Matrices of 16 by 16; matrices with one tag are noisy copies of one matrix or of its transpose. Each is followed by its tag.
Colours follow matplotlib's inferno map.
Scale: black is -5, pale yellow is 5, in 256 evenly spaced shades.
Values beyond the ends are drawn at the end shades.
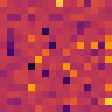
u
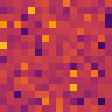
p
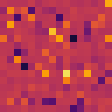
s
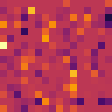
p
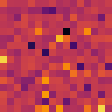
u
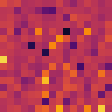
u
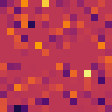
p
